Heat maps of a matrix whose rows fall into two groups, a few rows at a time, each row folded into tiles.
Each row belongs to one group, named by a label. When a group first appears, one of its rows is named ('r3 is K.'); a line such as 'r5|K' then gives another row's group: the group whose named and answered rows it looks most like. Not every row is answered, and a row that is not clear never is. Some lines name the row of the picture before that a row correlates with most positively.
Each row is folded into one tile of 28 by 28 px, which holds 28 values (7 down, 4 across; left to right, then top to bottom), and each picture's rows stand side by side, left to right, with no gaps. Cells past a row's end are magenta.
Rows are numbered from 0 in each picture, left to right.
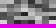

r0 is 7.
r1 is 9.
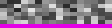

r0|9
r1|9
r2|9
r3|9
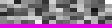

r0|7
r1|9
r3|9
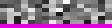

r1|9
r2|7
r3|9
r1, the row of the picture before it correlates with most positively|2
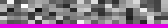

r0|7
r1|7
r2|9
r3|7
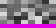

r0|9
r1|9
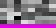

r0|9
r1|7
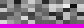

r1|7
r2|7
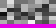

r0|7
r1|7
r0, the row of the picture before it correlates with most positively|2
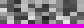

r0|9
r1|9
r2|9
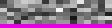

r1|7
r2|9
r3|7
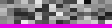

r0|9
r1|7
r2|9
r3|9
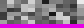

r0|7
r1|7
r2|9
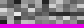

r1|7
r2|7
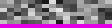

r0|7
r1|9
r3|9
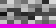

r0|7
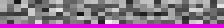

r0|7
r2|7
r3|9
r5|7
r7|7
